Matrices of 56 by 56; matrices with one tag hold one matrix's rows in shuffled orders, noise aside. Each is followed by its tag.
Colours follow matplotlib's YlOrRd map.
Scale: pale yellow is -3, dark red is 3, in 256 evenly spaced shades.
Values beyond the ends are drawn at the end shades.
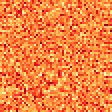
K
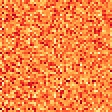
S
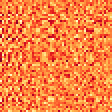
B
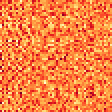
B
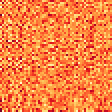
B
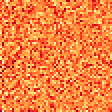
S
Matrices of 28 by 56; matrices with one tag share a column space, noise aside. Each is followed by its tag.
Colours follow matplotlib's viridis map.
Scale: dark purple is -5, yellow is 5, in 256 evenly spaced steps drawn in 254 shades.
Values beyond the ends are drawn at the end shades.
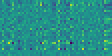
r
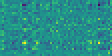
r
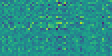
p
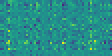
r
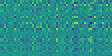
p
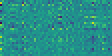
p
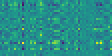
r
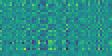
r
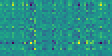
r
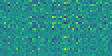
p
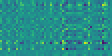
r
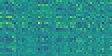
p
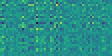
p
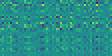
p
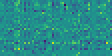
r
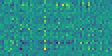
r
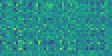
r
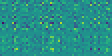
p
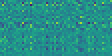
p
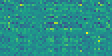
p
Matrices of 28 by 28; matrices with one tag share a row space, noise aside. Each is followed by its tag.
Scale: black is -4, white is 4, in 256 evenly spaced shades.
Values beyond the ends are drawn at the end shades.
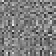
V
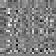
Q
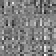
V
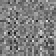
Q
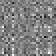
V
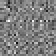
Q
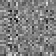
Q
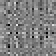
Q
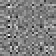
Q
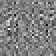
Q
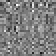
Q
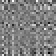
V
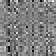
Q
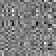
V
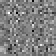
Q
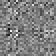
Q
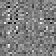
Q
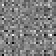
V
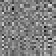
V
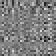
V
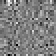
Q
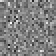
Q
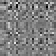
Q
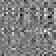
V
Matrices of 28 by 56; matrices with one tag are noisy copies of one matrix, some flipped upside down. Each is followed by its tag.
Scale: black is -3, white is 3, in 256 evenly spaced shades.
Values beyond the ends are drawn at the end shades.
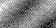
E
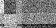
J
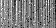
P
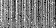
P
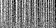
P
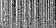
P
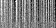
P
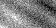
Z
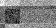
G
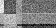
J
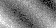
E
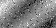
E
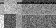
J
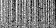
P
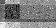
G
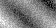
E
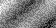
E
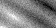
Z
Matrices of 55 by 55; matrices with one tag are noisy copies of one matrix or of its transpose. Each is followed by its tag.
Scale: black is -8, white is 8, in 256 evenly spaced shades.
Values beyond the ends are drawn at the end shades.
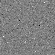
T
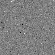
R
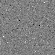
T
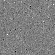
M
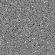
T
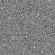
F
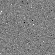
R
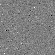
M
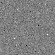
F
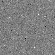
F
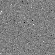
R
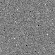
F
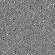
M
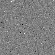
R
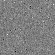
M
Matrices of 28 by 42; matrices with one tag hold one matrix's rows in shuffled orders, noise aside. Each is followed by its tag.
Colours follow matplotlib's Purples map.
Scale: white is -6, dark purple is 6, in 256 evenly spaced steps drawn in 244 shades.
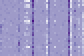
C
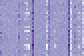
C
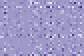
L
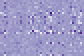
L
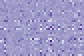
L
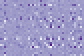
L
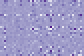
L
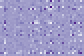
L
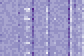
C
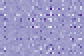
L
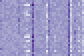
C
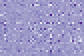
L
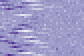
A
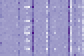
C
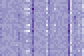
C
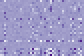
L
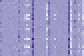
C
